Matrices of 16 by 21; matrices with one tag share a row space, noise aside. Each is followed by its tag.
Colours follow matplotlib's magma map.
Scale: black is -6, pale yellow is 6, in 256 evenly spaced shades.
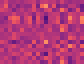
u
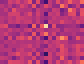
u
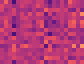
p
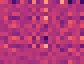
u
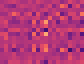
u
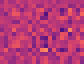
u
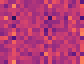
p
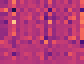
p
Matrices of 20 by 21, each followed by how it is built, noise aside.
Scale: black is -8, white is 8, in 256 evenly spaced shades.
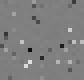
sparse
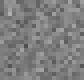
noise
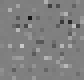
sparse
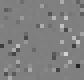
sparse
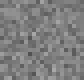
noise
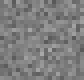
noise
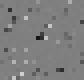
sparse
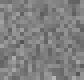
noise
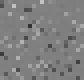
sparse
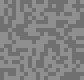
noise
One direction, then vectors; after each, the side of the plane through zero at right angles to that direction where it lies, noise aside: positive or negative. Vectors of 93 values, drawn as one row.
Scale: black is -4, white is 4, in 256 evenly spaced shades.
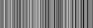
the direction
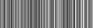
negative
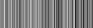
positive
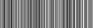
negative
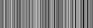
positive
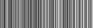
negative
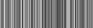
positive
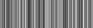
negative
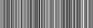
negative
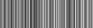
negative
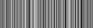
positive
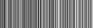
negative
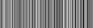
positive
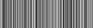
negative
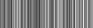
negative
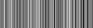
positive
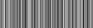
positive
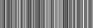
negative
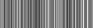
negative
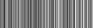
negative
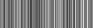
negative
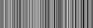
positive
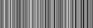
positive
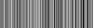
positive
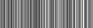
negative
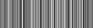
positive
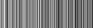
positive
